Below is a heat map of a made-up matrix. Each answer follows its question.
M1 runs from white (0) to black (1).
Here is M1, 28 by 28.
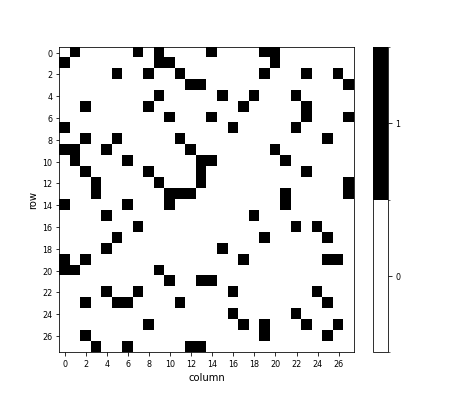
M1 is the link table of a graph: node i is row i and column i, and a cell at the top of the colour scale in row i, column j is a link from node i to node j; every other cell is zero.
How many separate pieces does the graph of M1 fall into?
1
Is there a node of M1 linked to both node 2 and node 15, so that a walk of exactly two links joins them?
no
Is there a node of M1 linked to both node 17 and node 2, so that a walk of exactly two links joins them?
yes
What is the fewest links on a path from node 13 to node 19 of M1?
3
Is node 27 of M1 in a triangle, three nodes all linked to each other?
yes
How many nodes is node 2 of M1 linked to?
6
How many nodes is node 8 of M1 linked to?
4
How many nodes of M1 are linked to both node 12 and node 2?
0
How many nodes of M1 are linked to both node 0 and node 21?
1
